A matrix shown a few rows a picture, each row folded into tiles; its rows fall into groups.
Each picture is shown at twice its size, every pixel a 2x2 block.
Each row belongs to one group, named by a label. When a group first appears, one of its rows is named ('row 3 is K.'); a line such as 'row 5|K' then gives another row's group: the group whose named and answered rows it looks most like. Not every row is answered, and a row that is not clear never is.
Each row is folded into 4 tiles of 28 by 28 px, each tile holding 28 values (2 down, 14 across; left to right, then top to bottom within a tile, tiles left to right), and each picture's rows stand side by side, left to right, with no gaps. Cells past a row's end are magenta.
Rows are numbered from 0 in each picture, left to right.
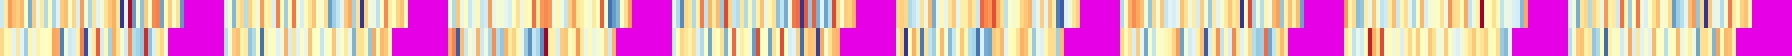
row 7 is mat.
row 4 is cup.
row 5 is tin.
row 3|mat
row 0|tin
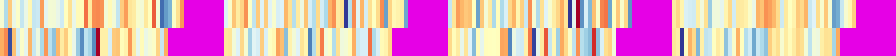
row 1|tin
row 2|tin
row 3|cup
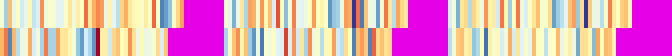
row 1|mat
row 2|mat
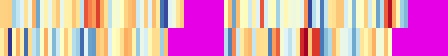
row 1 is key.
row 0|cup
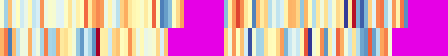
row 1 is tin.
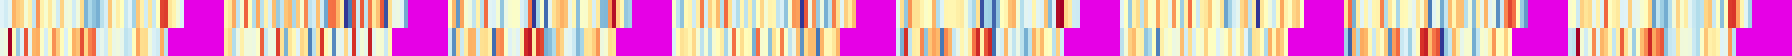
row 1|tin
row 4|key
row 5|mat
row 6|key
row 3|mat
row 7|key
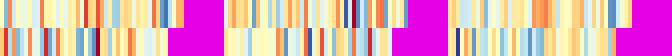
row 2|cup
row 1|tin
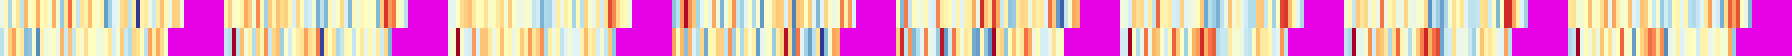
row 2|key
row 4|cup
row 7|key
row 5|key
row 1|key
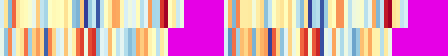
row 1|key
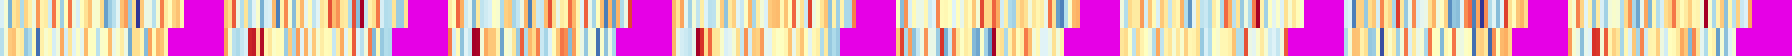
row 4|cup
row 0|mat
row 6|mat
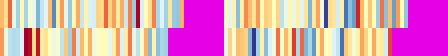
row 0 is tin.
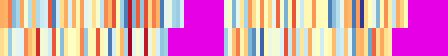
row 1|mat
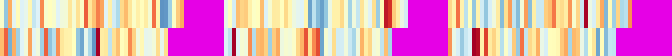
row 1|key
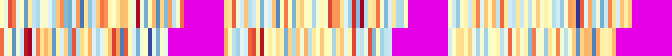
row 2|mat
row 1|tin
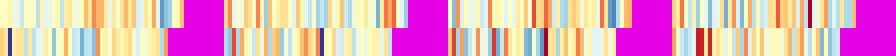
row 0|cup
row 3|tin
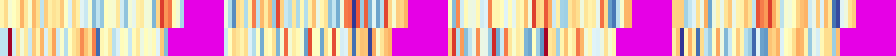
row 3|cup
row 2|cup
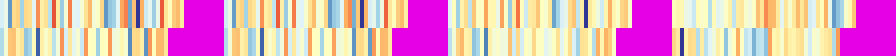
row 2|mat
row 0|mat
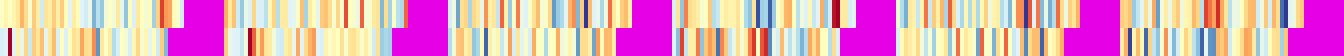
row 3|key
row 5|cup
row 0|key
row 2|mat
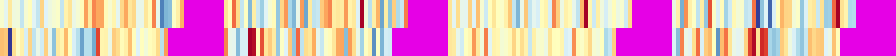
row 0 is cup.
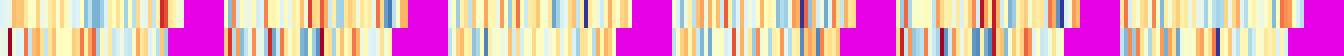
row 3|mat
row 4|cup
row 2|mat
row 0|key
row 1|cup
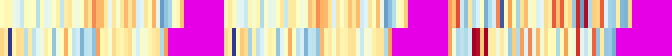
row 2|tin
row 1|cup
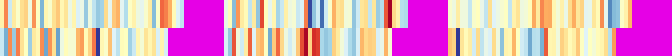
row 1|key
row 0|key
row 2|cup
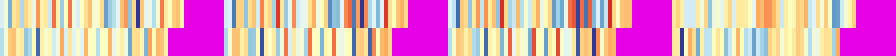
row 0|mat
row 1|mat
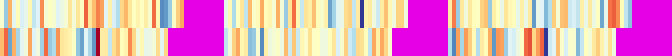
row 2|key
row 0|cup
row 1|mat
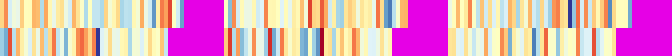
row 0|key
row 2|tin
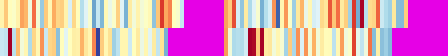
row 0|key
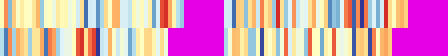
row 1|mat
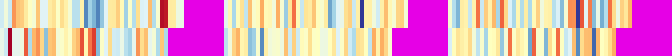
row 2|mat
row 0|key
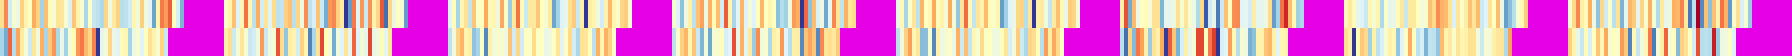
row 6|cup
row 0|key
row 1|tin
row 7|tin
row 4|mat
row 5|key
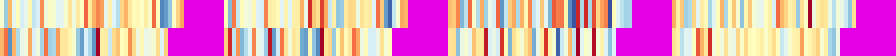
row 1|cup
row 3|tin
